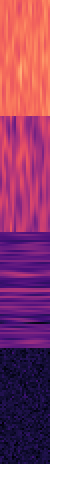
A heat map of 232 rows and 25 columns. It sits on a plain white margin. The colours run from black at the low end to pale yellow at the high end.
The table splits into 4 rows of 1 panel. Panel 1,1: high, streaked downward, faint in contrast. Panel 2,1: middling, streaked downward. Panel 3,1: low, streaked across. Panel 4,1: very low, fine-grained, faint in contrast.
